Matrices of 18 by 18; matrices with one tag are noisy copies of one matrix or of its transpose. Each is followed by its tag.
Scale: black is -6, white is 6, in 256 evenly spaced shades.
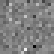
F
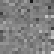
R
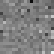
R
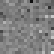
R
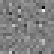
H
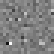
H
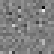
H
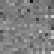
R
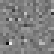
H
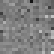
R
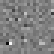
H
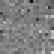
R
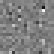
H
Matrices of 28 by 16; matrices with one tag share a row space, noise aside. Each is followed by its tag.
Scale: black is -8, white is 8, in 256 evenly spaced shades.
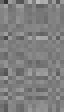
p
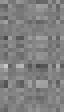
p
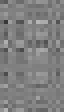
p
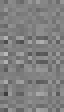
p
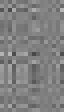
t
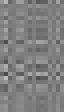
p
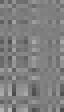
t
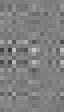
t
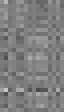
p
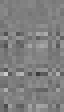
p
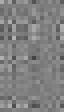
t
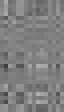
p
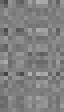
p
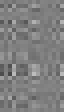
t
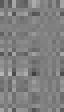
t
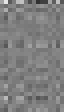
p
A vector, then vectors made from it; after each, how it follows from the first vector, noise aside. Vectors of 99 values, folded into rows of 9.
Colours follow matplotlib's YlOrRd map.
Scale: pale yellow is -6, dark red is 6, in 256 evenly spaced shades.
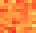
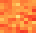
wrapped around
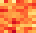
scaled up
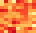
scaled up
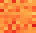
sign-scrambled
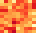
scaled up
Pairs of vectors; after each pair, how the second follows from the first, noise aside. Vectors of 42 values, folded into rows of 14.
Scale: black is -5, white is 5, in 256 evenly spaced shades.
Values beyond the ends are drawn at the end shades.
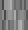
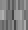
wrapped around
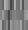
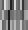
scaled up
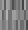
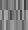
wrapped around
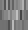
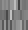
wrapped around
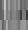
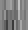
wrapped around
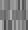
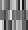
scaled up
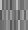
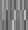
wrapped around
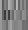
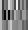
scaled up
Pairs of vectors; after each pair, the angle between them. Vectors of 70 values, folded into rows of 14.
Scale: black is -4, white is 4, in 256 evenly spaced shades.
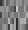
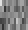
partly opposed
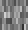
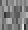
nearly opposite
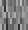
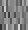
nearly opposite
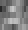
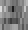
nearly opposite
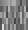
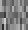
partly opposed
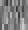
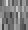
nearly opposite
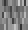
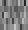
nearly parallel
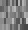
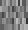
nearly opposite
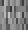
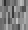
partly opposed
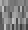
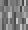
partly opposed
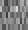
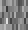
orthogonal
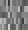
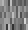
partly aligned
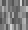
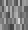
partly opposed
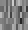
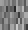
orthogonal
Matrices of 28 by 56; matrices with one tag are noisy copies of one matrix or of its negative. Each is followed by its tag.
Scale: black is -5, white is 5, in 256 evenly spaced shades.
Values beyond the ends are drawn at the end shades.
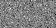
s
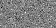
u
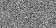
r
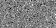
s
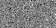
s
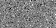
s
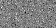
u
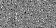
u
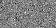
u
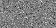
r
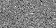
r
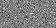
r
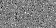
u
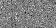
u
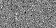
u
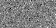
s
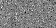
u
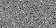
r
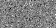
s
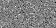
r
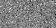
s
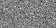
r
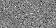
r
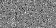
u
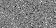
r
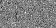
u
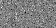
u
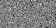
s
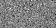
s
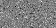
r
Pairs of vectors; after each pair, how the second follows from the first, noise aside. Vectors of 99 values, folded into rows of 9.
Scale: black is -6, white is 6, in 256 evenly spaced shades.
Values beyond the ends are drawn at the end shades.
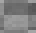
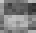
scaled up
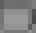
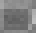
negated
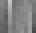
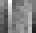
scaled up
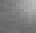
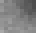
negated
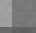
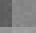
negated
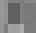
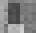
scaled up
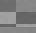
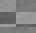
negated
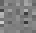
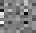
scaled up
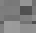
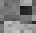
scaled up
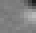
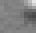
negated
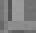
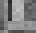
scaled up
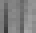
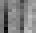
scaled up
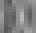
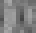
negated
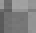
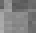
negated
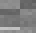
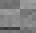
negated
